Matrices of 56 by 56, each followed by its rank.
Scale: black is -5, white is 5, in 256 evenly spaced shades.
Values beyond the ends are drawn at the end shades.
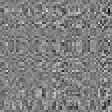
five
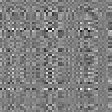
three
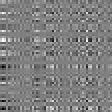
two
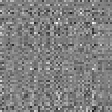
five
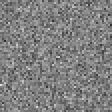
full rank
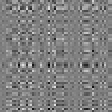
two
